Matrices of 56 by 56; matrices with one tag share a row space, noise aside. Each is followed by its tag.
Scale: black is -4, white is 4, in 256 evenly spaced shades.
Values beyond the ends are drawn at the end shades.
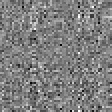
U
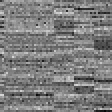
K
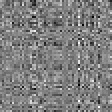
U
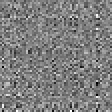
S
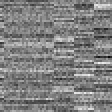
K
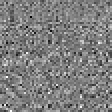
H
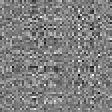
U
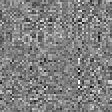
U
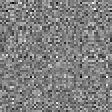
H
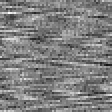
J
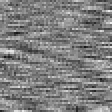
J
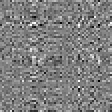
U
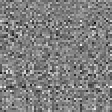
H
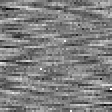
J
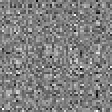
S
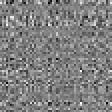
H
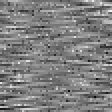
J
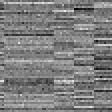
K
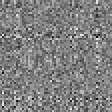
S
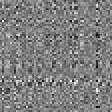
S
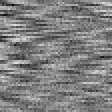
J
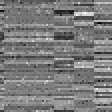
K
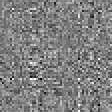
U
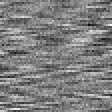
J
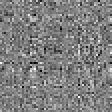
U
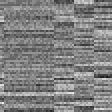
K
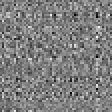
S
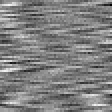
J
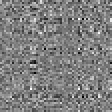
U
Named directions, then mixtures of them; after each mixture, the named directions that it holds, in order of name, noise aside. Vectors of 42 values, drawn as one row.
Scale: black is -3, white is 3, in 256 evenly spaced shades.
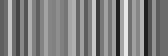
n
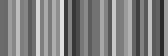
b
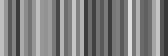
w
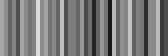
b, w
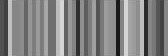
b, n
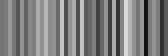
b, n, w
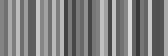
b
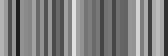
b, w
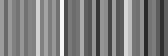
b, n, w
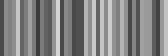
w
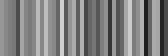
b, n, w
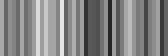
b, n, w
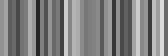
b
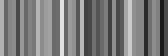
b, n, w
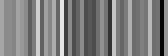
b, w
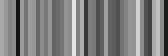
b, n, w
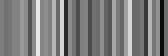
b, w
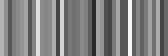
b, n, w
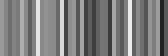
b, w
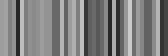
n, w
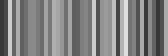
b, n, w
